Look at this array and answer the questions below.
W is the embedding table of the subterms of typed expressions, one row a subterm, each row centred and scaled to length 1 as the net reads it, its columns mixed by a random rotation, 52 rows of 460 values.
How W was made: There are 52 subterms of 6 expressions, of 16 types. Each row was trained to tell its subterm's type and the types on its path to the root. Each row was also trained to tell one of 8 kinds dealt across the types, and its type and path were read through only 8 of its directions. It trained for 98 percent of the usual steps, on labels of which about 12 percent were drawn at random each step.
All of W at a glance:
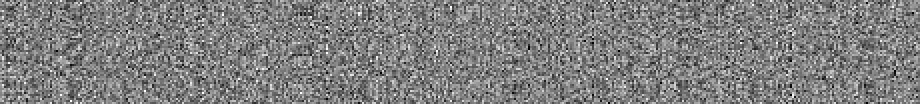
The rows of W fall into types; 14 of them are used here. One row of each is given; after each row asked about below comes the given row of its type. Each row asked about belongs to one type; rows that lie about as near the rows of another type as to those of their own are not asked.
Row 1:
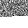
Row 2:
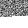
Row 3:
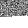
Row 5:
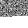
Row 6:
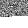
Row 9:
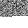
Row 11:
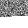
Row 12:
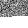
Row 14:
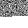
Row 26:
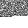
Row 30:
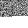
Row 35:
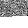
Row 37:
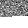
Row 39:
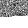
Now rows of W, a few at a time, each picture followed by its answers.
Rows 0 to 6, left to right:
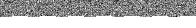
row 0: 14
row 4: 3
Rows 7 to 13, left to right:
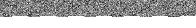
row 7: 6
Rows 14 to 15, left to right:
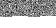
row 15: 9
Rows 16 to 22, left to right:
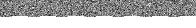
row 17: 11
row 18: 26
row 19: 5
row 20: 30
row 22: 3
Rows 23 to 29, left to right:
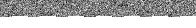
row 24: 39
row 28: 14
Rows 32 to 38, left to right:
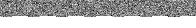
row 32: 5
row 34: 2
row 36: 9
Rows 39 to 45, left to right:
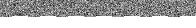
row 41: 3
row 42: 5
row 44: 30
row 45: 11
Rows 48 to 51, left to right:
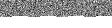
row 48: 11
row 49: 9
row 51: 1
